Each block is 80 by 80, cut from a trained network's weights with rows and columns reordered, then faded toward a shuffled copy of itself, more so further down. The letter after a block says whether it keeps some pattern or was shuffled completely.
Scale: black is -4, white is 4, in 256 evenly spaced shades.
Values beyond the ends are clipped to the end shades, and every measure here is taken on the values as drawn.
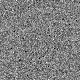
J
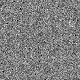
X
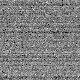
X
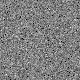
J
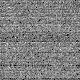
X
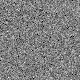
J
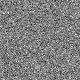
J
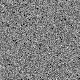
J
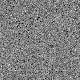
J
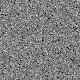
J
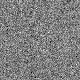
X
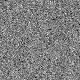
J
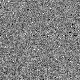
X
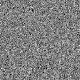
X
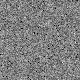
J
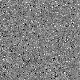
X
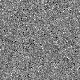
X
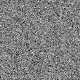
J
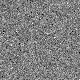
J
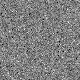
X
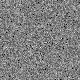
J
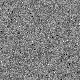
J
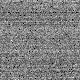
X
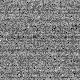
X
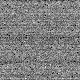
X
